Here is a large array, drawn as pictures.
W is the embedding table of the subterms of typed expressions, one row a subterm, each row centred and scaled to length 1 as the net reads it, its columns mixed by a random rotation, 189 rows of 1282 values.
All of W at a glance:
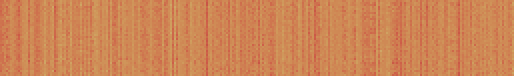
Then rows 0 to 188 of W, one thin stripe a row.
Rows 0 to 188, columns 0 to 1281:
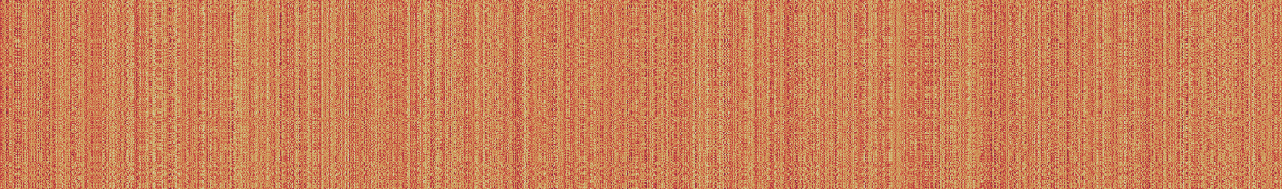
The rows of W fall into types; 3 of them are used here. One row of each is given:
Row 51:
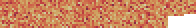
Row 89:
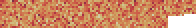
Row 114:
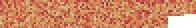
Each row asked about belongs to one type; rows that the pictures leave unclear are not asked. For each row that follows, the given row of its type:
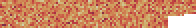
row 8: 89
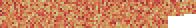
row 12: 114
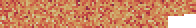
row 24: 51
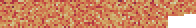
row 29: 51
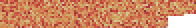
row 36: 51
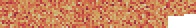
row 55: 51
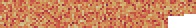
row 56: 114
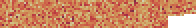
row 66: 89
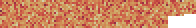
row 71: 114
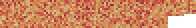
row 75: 114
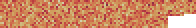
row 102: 114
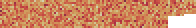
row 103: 114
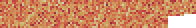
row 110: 114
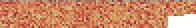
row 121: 51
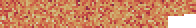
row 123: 51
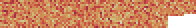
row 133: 51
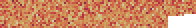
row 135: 89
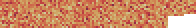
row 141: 51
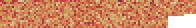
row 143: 51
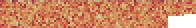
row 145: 89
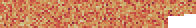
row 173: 114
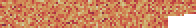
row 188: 89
